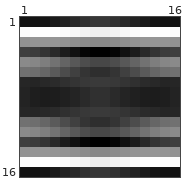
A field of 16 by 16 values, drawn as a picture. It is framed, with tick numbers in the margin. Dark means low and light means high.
Grain: streaks across. Mirror symmetry: left to right and top to bottom. Slope: none. Calmest part: centre.
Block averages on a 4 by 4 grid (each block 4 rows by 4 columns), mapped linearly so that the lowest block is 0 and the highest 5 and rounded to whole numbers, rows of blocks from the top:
5 4 4 5 / 1 0 0 1 / 1 0 0 1 / 5 4 4 5
